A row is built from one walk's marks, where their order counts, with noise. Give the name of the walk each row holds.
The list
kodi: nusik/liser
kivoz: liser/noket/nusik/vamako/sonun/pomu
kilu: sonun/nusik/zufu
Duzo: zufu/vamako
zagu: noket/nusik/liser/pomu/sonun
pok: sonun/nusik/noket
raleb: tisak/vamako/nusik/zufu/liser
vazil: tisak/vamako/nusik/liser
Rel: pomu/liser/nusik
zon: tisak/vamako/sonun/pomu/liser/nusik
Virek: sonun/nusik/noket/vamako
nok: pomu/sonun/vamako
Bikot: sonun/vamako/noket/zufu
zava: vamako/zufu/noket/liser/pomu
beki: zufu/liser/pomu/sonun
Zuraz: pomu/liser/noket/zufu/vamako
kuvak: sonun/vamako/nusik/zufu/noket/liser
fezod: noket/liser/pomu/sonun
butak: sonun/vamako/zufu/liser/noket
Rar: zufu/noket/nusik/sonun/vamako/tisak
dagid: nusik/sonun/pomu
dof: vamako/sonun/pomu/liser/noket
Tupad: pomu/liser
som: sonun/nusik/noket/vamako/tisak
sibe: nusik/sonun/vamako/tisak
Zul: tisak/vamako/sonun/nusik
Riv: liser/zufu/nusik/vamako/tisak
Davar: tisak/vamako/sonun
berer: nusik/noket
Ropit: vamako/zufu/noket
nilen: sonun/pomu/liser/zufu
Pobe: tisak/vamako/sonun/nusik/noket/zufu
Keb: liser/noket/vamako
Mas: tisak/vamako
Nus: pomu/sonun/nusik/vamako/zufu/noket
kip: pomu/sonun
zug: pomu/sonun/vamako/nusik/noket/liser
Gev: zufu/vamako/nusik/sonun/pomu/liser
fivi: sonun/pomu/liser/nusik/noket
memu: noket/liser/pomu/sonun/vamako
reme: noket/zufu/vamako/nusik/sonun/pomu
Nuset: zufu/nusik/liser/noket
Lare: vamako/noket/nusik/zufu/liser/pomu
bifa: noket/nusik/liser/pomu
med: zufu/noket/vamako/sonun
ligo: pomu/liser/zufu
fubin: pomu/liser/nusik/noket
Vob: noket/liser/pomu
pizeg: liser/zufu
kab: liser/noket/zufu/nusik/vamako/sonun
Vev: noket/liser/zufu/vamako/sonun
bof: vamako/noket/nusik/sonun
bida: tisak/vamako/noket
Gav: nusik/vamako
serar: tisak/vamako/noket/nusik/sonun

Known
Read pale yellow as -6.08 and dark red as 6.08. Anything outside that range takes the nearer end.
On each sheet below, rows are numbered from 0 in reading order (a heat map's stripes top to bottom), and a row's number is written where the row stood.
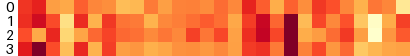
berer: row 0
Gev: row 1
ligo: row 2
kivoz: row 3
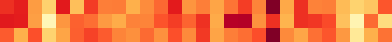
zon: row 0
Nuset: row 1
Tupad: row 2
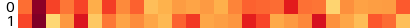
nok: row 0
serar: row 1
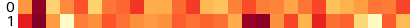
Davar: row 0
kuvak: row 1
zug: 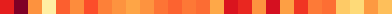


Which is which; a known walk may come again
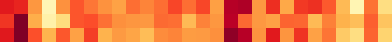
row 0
Nuset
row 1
Keb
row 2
Nus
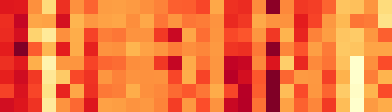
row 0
fivi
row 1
pok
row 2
vazil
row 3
kivoz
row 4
raleb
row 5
zava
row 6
Gev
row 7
Lare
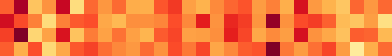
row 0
Zul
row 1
fubin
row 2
serar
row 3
Tupad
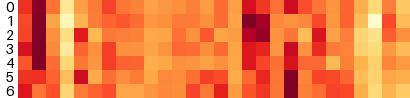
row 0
dof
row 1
butak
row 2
kab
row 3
zug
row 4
memu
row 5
zagu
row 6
bifa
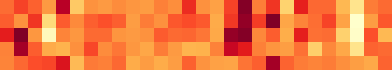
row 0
kilu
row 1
nilen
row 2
kuvak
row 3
Duzo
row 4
kip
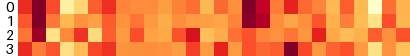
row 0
Zuraz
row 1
Bikot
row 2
sibe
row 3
Vob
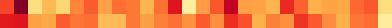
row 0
bida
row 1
berer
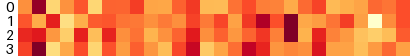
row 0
Davar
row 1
ligo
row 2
zon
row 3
Rar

